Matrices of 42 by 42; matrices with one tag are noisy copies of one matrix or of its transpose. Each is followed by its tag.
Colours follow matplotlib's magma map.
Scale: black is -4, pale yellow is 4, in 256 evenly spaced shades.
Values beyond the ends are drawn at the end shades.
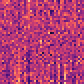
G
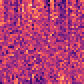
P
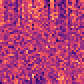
P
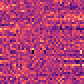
G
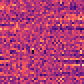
G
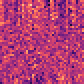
P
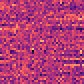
G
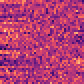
P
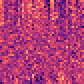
P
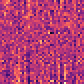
G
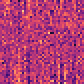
G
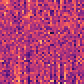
G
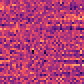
G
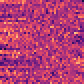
P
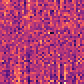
G
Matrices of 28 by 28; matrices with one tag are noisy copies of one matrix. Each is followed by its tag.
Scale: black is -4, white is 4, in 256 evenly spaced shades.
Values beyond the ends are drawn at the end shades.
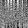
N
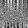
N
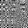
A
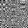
A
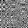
A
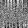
N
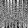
N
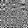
A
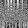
N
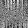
N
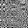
A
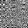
A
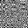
A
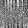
N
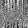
N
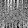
N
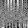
N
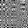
A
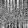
N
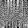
N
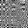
A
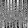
N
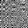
A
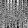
N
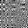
A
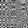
A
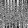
N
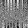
N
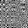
A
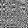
A
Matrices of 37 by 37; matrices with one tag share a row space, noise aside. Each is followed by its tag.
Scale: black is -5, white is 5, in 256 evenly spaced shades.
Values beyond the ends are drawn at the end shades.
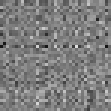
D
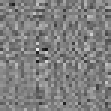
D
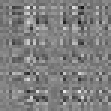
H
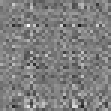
H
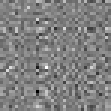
D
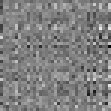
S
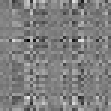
H
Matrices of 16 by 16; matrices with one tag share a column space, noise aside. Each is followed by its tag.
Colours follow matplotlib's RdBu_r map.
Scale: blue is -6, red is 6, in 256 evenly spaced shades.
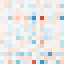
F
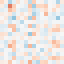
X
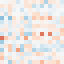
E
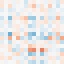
E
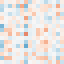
X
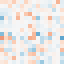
E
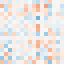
X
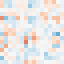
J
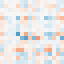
E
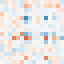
E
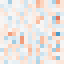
J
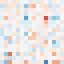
F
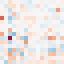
E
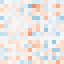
X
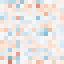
X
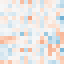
J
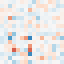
E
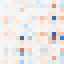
E
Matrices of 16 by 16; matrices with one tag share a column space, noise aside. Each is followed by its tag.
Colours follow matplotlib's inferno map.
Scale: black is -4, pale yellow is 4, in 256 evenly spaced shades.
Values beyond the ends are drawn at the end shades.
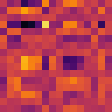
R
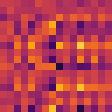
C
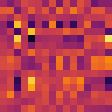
R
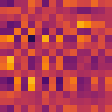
R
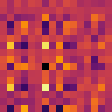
C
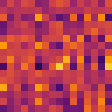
C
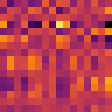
R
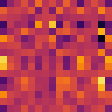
R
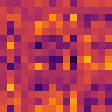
C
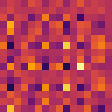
C
